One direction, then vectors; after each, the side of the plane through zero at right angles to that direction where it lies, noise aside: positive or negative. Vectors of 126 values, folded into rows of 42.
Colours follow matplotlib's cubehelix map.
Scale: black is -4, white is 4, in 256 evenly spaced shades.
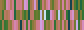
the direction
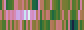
negative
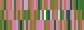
positive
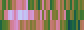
positive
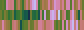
positive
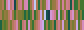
positive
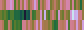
positive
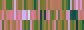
negative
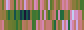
positive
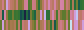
positive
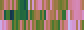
negative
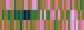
positive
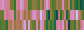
positive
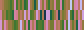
negative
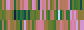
positive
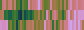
negative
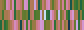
positive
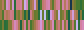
positive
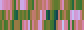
positive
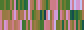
negative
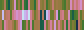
negative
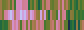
positive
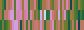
positive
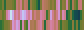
positive
